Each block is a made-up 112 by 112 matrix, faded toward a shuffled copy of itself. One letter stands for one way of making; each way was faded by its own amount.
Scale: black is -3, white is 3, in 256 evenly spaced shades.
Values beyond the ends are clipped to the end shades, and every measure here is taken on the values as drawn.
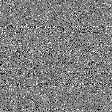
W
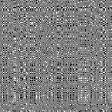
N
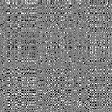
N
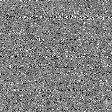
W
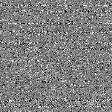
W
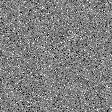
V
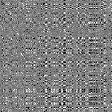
N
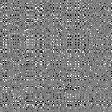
N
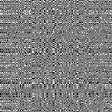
N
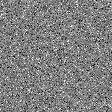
V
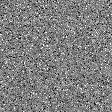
V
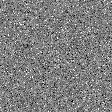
V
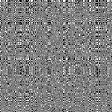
N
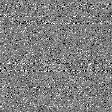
W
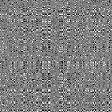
N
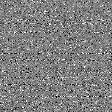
W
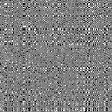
N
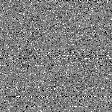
W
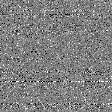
W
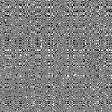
N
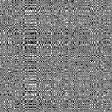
N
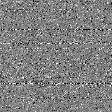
W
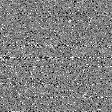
W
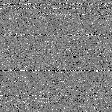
W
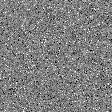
V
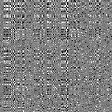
N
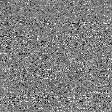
W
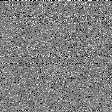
W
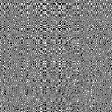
N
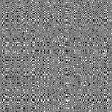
N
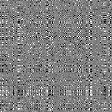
N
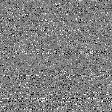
W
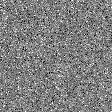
V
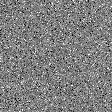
V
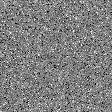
V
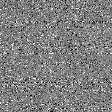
W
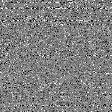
W
